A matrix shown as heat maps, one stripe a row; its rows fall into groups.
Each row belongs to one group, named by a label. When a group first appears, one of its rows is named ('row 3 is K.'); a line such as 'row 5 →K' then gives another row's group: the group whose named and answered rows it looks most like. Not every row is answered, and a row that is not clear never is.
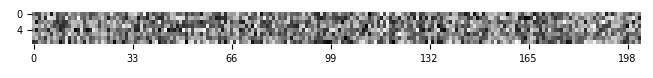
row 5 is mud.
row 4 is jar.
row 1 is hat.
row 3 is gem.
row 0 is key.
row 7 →hat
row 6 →hat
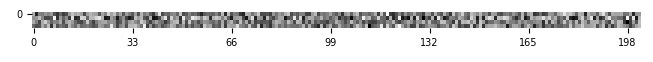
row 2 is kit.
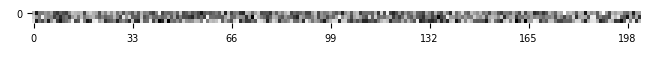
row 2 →jar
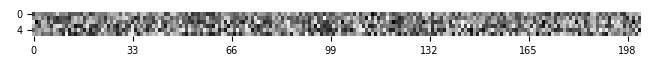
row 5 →kit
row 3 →kit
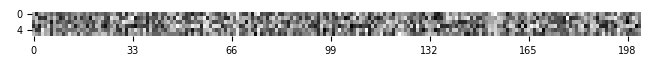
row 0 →key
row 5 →mud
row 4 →key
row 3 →jar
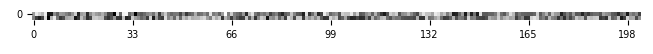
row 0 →mud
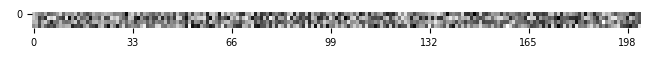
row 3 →kit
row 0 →mud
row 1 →hat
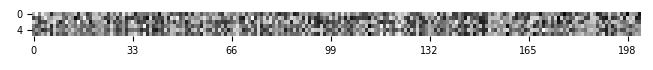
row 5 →key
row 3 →key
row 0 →mud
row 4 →jar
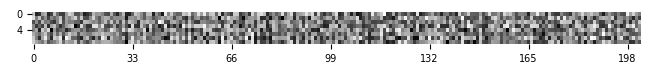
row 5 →mud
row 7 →mud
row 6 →kit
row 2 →kit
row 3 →jar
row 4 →key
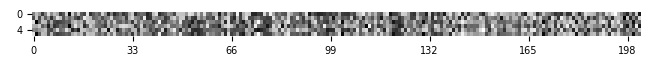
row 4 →kit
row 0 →hat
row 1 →kit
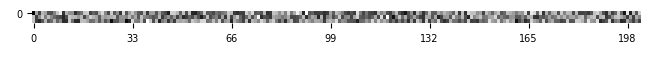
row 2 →jar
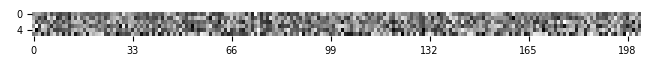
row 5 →jar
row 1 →hat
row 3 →key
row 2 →gem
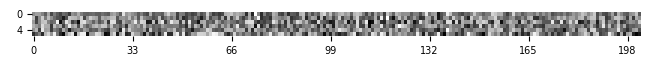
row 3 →mud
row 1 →gem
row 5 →jar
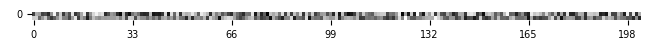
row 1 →mud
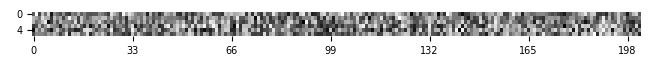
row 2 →mud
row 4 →kit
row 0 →key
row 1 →mud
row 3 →hat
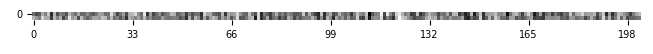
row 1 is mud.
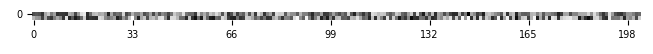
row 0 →jar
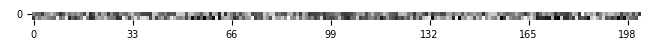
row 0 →hat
